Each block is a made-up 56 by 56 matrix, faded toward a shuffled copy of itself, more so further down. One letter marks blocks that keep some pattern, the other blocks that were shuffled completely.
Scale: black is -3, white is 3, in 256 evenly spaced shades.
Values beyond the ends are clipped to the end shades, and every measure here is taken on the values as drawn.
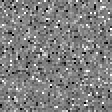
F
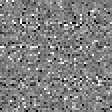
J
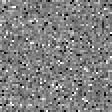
F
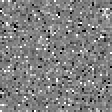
F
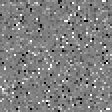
F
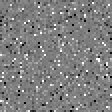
F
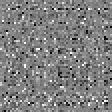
J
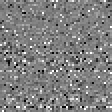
J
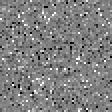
F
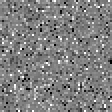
F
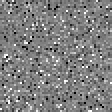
F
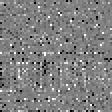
J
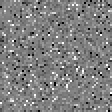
F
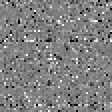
J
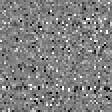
J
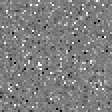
F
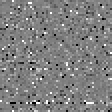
J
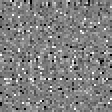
J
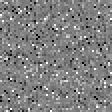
F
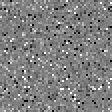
F
